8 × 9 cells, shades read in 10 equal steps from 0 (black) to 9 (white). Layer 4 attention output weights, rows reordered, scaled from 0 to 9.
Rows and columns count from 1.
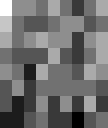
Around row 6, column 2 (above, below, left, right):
4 1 3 2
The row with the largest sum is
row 1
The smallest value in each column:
1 1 1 3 2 2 0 3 2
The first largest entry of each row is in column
1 1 1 5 4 2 8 4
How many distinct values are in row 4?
4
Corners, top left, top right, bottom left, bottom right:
9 6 1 4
